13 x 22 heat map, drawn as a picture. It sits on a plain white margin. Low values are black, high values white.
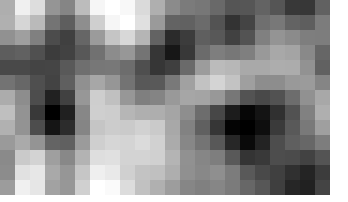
Mirror symmetry: none. Grain: blotchy. Calmest part: bottom middle.
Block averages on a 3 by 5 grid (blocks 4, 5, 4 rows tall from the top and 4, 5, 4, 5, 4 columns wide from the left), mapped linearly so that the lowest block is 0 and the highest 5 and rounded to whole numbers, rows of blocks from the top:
3 4 2 1 2
1 3 3 2 2
4 5 4 1 0
